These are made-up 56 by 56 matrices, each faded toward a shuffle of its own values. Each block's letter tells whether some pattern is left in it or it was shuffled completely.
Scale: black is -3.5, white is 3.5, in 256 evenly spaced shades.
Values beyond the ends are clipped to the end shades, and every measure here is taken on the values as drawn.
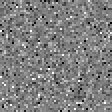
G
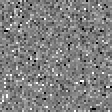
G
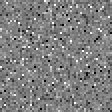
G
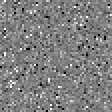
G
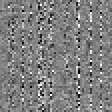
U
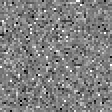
G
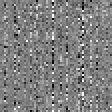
U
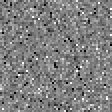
G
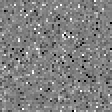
G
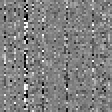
U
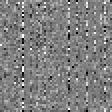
U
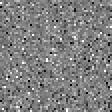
G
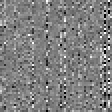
U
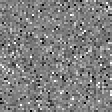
G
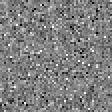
G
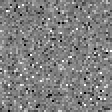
G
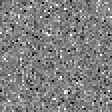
G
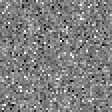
G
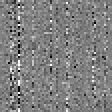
U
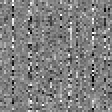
U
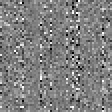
U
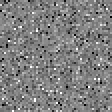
G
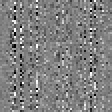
U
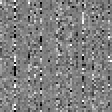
U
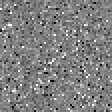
G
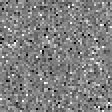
G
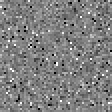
G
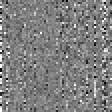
U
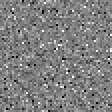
G
